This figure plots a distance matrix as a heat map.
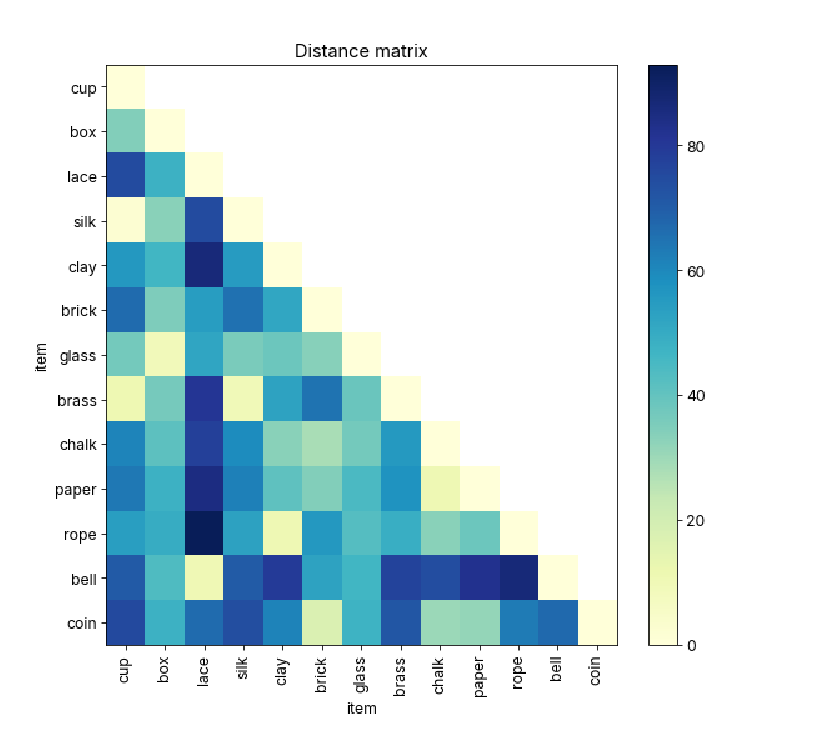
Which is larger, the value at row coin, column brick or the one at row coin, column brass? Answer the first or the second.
the second
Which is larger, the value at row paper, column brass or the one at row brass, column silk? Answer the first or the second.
the first
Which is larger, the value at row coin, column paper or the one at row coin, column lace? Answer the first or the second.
the second
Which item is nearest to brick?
coin
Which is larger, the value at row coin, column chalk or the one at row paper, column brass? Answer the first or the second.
the second
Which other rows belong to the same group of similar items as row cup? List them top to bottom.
silk, brass
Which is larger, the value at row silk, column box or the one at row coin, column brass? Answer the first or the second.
the second
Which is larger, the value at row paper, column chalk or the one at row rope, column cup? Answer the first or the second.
the second
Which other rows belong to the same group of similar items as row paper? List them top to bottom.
chalk
